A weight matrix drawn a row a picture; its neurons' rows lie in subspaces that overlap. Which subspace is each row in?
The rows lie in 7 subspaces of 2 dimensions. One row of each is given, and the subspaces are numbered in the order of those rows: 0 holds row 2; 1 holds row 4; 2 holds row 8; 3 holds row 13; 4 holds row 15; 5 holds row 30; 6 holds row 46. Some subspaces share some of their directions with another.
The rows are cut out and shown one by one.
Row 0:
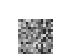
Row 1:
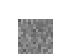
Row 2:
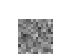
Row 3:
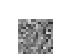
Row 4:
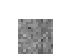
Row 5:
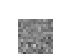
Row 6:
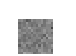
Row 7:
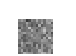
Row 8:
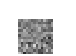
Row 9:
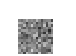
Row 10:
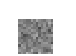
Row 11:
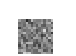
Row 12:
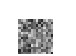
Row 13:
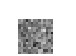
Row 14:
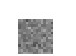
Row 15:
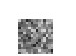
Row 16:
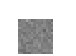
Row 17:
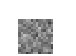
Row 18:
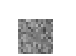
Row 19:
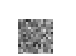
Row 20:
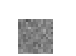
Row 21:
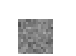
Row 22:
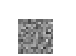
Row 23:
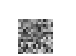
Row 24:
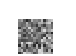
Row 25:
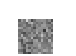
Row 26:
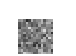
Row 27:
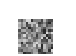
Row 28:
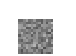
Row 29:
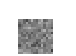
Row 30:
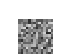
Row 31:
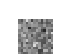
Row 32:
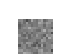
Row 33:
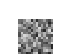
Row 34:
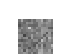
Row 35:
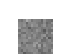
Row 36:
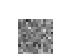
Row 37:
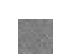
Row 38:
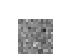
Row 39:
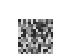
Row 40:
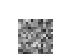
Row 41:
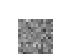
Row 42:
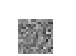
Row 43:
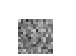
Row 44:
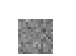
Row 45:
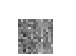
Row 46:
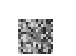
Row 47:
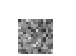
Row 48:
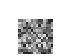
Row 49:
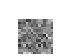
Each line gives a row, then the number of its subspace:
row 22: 5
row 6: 3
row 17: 0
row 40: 6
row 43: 4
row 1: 4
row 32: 6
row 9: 0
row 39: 4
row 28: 5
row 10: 0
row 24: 2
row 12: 6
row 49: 3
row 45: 1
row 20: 2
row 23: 2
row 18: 6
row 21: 2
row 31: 3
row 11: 1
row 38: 3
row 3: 5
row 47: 4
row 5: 2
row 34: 1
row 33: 0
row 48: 3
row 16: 1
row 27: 5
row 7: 6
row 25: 1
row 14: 5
